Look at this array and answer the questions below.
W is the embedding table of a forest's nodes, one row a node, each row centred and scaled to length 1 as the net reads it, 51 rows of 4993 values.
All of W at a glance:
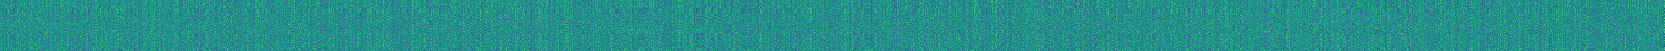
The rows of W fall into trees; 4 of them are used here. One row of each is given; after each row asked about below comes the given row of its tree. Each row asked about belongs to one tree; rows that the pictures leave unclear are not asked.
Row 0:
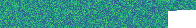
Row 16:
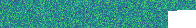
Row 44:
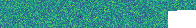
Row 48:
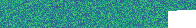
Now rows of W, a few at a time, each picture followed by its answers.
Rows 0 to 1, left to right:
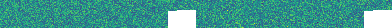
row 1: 16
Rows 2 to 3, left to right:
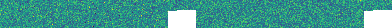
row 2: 0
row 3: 44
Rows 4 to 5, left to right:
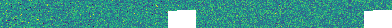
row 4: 48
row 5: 0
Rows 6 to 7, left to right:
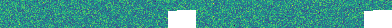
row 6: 0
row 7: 0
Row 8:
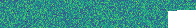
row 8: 16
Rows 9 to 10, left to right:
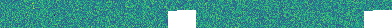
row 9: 16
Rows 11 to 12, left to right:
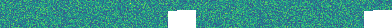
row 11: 16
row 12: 16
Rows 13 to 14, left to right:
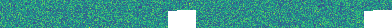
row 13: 16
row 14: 44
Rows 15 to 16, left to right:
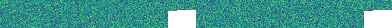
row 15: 48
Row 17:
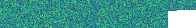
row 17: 0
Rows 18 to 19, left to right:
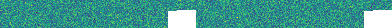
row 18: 48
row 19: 16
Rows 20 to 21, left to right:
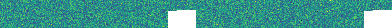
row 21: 0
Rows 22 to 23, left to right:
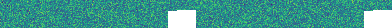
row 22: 16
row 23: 44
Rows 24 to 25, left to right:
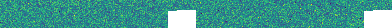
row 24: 0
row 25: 44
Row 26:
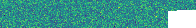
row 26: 48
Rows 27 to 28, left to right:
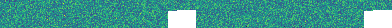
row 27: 16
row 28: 44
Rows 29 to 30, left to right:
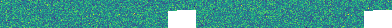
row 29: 48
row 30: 0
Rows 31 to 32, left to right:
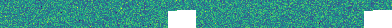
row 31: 44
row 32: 0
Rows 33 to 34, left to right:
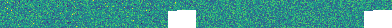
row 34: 16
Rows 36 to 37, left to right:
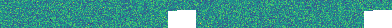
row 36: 44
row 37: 16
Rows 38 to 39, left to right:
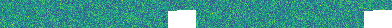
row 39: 16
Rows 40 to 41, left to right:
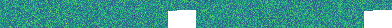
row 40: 0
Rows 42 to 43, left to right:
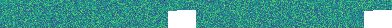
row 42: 48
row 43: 16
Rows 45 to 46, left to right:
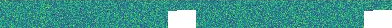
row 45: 16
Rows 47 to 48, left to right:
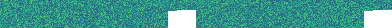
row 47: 0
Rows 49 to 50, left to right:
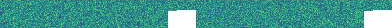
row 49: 48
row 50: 44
